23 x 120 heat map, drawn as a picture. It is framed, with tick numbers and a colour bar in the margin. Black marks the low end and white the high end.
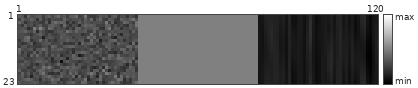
The table splits into one row of 3 panels. Panel 1,1: low, fine-grained. Panel 1,2: middling, flat. Panel 1,3: very low, streaked downward, faint in contrast.
